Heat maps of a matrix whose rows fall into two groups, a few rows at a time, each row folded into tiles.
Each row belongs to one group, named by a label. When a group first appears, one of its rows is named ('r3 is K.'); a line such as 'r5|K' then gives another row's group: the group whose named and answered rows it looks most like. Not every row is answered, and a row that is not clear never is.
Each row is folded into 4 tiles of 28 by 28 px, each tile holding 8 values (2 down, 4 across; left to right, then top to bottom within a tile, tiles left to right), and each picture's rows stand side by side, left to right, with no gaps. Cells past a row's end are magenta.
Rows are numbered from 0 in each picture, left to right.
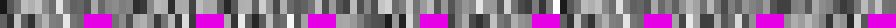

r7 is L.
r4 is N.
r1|L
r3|L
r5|N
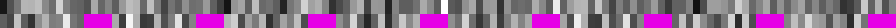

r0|N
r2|L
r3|N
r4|N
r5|N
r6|L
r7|L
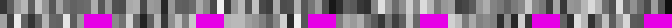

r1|N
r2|L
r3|L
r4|L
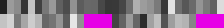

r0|L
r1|N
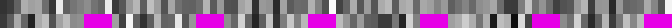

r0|N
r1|N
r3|L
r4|L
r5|N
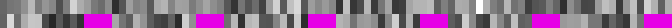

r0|L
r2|L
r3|L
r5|L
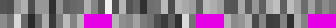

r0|N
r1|L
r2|L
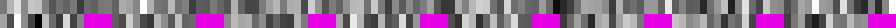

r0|N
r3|N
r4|N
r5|N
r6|L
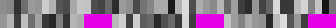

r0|L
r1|L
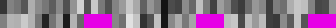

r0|L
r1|N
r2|L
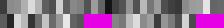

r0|N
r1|L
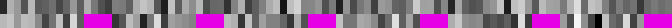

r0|L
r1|N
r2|L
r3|L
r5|N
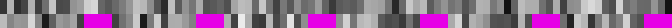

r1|N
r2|N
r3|L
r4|L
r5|N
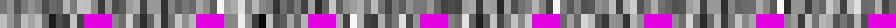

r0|L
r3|N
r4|N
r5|L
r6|N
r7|L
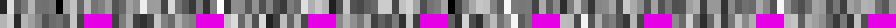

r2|L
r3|L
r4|N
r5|L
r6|N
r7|L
